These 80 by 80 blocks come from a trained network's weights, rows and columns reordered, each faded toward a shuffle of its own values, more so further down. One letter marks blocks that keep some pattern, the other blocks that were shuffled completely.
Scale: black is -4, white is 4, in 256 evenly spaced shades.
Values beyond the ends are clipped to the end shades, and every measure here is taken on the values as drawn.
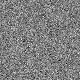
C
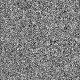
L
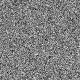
C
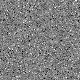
C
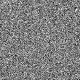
L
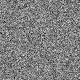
C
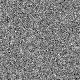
C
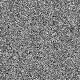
L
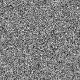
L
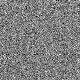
L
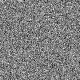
C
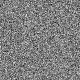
C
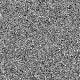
C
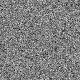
C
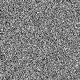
C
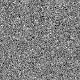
L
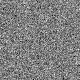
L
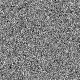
C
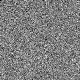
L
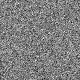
C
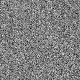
L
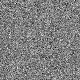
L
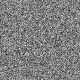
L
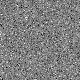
C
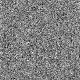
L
